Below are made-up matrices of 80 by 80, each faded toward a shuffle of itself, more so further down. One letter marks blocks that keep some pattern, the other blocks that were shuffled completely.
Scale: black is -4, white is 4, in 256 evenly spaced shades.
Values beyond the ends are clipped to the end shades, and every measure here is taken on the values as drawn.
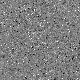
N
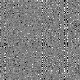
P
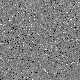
N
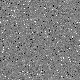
N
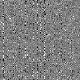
P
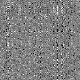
P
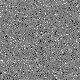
N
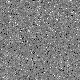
N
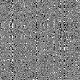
P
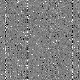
P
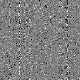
P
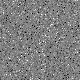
N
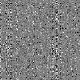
P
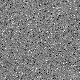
N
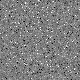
N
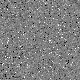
N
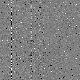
P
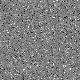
N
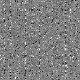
P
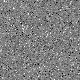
N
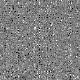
P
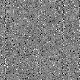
P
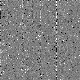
P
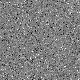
N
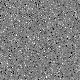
N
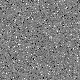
N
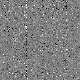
P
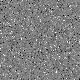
N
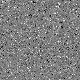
N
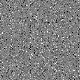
P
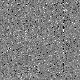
P
